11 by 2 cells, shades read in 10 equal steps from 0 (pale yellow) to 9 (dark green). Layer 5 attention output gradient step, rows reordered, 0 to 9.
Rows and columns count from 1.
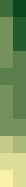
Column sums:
46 59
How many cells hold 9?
1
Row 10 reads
1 1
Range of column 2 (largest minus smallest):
8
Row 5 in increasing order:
6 6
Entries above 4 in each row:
2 2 2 2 2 2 2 2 0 0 0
